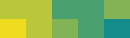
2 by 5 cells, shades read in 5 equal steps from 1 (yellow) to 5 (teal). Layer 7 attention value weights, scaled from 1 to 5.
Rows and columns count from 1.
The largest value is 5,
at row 2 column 5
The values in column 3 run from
3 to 4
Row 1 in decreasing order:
4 4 3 2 2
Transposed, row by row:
2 1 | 2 2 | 4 3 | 4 4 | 3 5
